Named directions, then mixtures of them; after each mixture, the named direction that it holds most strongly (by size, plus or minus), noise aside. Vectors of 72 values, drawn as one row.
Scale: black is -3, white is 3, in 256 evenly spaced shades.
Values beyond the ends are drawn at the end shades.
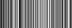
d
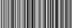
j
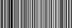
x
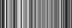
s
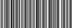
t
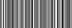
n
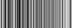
s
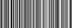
t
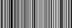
x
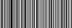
x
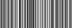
d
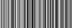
j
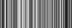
s
